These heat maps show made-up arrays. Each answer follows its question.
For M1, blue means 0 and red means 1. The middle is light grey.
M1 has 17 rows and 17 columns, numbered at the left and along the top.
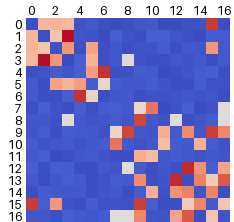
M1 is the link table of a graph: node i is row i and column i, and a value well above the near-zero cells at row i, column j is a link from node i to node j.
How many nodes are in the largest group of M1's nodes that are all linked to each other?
4
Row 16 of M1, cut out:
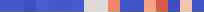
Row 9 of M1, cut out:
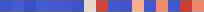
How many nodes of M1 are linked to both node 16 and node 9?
4
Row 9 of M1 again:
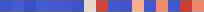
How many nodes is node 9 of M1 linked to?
6
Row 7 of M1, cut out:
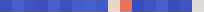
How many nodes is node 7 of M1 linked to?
3
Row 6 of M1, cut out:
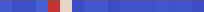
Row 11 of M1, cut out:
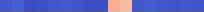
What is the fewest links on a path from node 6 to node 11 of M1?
5
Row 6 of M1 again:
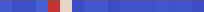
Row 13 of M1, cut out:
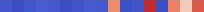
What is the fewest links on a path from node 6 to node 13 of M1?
4
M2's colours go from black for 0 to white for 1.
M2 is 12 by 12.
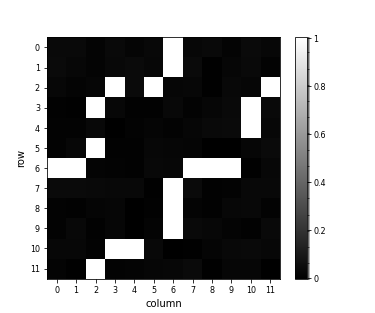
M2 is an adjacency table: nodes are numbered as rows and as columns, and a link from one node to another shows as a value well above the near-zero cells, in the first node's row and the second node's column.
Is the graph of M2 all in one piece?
no
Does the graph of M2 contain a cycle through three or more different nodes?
no
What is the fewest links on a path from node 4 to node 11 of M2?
4
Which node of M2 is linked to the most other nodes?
node 6
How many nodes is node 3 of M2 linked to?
2
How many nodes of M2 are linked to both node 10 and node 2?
1
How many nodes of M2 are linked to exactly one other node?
8
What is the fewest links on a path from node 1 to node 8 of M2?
2
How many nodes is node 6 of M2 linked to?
5
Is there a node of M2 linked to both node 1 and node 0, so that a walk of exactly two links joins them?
yes
